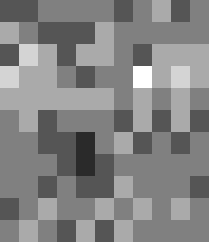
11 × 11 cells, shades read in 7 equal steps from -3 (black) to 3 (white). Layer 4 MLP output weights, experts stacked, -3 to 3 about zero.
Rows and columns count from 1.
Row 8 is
0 0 0 -1 -2 -1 0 0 0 0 0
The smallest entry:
-2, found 2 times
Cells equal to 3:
1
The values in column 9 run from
-1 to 1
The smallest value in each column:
-1 -1 -1 -1 -2 -1 -1 -1 -1 -1 -1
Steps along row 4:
down same down down up same up down up down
